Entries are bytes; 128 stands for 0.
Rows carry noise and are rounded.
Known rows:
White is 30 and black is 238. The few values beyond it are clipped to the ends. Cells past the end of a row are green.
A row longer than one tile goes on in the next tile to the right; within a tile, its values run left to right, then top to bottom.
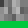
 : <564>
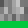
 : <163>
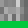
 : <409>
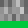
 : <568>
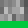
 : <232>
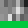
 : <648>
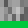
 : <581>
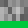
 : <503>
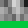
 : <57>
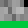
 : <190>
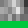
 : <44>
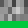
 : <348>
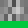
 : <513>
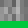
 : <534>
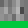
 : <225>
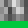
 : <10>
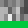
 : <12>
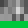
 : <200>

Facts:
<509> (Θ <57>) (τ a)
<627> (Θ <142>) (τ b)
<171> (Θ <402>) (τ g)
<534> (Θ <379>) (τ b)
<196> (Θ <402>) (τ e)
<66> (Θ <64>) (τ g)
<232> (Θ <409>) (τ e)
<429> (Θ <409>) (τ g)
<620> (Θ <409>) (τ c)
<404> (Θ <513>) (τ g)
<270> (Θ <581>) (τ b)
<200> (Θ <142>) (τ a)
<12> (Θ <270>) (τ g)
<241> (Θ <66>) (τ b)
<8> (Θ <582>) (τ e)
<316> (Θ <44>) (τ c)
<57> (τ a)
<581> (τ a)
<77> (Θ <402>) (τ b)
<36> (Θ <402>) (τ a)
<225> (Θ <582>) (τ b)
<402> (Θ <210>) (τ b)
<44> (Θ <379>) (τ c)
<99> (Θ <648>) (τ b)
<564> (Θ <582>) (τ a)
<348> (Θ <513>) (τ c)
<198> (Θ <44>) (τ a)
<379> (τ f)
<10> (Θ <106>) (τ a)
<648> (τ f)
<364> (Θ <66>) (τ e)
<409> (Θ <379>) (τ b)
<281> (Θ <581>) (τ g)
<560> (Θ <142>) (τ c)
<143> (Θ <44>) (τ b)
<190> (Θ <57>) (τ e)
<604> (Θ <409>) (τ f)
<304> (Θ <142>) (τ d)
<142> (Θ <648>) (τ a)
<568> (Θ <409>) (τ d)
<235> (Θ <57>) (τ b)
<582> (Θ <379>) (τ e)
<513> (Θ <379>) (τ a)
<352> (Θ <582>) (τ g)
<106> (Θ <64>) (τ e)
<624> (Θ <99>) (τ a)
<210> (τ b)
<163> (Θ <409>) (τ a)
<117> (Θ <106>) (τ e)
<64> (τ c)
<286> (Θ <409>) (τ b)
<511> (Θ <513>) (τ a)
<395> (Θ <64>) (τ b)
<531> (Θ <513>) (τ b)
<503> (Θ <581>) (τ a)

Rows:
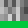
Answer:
<270>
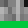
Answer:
<235>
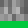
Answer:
<8>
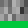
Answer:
<352>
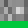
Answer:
<364>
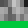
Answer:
<509>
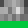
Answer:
<316>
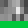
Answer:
<142>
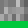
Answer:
<286>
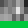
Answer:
<560>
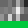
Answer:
<99>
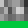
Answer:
<117>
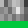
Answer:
<64>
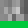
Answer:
<582>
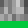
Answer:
<620>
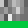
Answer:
<66>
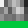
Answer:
<106>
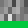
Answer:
<404>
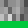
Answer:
<281>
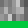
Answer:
<604>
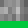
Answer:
<143>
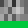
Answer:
<511>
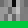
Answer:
<531>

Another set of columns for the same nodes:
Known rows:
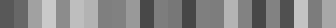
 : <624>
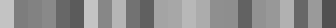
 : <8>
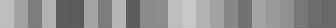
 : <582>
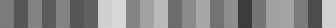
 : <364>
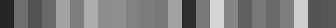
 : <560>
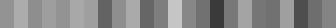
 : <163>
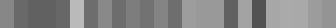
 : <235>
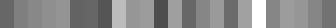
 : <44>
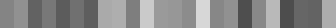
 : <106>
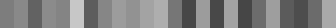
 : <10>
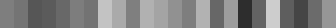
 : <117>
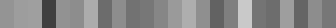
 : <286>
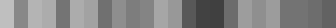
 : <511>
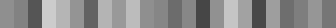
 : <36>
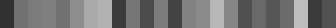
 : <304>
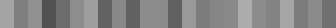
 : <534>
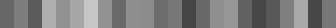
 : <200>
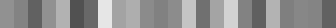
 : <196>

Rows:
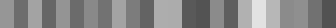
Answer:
<348>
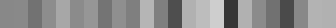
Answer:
<270>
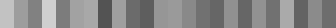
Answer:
<564>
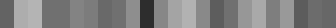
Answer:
<568>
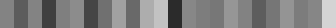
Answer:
<241>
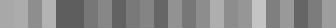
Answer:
<379>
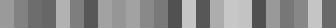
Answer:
<77>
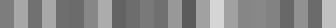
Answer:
<648>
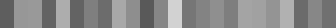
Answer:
<620>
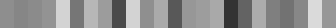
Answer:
<12>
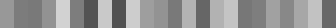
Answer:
<171>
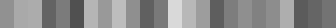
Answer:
<232>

